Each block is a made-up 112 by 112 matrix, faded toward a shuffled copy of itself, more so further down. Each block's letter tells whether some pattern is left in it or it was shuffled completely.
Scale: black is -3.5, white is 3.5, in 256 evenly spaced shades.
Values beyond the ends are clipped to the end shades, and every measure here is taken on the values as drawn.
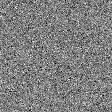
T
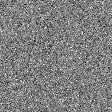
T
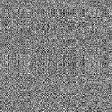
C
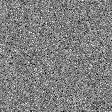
T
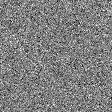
T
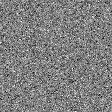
T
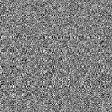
C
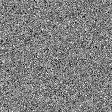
T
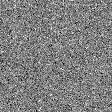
T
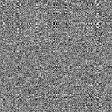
C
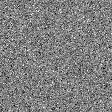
T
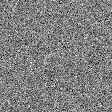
T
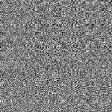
C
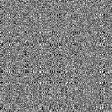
C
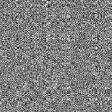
C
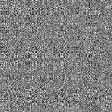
C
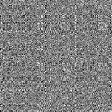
C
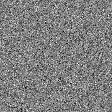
T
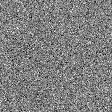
T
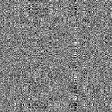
C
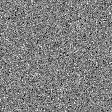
T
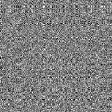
C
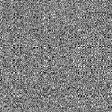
C
